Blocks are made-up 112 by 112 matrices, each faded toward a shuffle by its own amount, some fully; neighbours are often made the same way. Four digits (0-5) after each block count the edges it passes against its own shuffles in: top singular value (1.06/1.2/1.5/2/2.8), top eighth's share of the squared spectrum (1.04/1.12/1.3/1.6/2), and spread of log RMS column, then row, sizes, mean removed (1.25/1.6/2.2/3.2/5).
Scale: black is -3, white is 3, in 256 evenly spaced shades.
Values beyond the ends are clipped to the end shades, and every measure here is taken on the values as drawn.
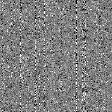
2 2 3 0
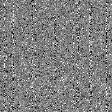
2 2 3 0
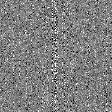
2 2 3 0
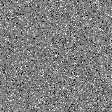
1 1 1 0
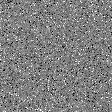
0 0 0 0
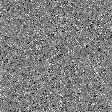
0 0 1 0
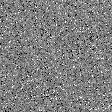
0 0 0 0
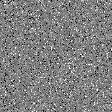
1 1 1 0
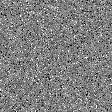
0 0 0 0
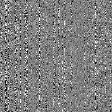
2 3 4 0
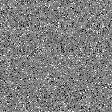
3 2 0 1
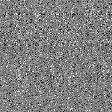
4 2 1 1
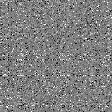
4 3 1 2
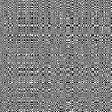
5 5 4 4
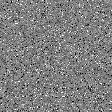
3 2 0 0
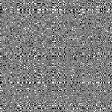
5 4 3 3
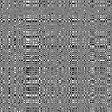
5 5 4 4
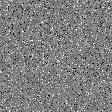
2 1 0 0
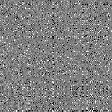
5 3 2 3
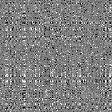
5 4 3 3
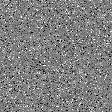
3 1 0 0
